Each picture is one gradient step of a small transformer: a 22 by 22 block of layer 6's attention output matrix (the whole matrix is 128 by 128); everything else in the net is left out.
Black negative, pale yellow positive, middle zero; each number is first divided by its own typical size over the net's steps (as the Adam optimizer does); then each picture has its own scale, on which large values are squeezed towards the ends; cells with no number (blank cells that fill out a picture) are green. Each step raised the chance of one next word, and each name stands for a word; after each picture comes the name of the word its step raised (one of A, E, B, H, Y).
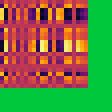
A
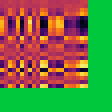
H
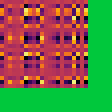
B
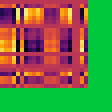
A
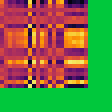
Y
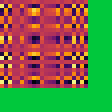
B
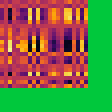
A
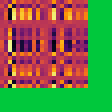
A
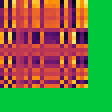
Y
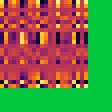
Y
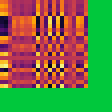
H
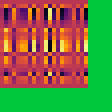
A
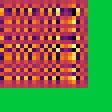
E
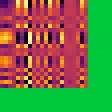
Y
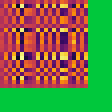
E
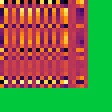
Y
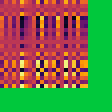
H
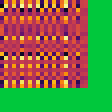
B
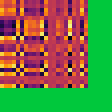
H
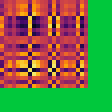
H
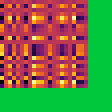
B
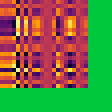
H
